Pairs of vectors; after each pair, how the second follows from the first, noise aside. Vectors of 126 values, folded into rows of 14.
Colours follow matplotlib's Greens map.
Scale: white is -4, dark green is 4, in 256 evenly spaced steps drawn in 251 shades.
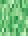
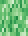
copied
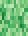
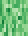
shuffled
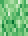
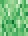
copied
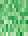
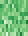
copied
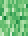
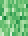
copied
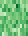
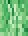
shuffled
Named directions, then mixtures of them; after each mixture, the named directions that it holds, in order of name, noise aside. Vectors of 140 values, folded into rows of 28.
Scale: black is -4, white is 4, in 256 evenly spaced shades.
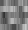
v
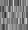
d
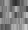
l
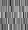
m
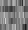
v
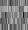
m, v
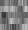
v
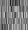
l, m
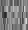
d, v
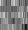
l, m, v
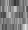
d, l, v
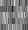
m, v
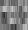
v
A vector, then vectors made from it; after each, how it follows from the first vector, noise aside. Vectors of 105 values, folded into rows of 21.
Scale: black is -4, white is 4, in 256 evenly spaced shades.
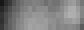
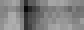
wrapped around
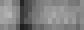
wrapped around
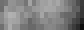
reversed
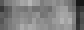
wrapped around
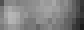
reversed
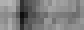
wrapped around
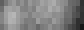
reversed
